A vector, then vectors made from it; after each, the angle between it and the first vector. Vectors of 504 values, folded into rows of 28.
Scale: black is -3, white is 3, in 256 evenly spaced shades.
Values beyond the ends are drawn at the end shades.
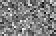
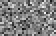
nearly opposite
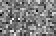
orthogonal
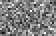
partly opposed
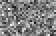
partly aligned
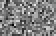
partly opposed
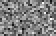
nearly opposite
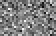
nearly parallel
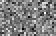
partly opposed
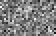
orthogonal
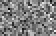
nearly opposite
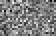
orthogonal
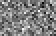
nearly parallel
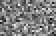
partly aligned
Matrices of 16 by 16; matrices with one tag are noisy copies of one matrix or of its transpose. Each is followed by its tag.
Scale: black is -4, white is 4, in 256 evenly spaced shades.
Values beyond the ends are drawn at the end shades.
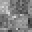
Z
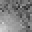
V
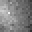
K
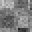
Z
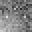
V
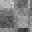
Z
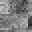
Z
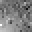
V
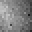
K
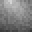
K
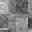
Z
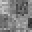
Z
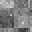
Z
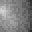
K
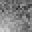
V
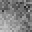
V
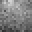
K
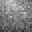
K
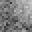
V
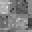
Z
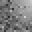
V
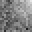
V
